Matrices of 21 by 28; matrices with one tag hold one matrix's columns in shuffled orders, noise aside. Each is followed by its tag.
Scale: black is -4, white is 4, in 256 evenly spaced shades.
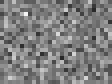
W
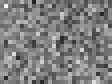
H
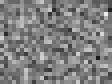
W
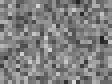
H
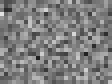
W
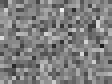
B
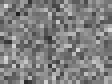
H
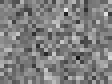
W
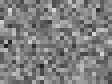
B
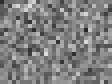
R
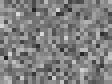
W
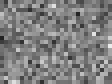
H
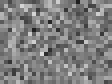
R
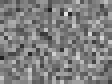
W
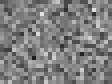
W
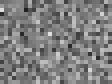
W
